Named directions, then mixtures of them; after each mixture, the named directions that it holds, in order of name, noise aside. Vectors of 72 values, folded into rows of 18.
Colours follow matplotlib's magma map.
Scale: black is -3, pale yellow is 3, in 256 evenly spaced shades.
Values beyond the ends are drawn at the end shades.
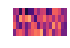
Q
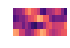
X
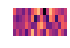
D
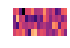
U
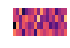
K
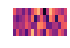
D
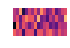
K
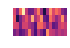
D, U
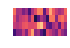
D, X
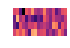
U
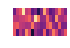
D, U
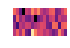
D, U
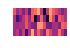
D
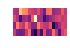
Q, U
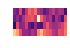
K, X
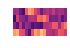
U, X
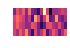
D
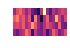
D, X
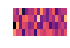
K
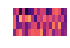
Q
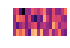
Q, U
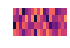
D, K
